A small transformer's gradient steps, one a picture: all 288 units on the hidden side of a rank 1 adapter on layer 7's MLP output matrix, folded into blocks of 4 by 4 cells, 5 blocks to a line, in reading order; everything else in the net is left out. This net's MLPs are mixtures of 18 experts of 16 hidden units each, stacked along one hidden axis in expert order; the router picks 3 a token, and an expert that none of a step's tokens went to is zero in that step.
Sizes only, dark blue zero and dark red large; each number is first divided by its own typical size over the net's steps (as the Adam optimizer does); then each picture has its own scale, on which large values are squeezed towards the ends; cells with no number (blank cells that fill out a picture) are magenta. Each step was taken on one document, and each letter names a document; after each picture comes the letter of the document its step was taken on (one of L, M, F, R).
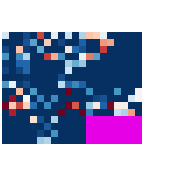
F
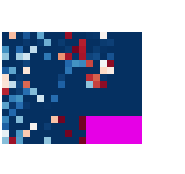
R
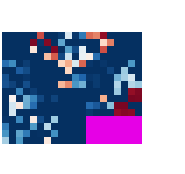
F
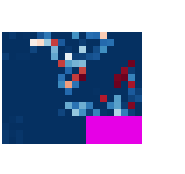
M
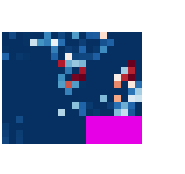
M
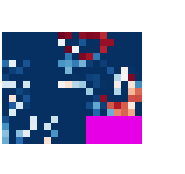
F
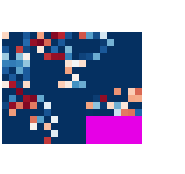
F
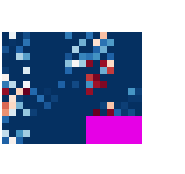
R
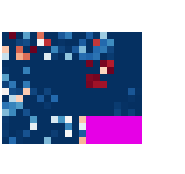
R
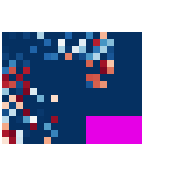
R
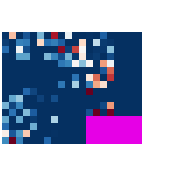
R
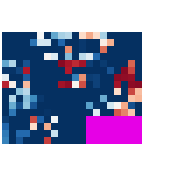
F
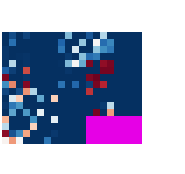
R
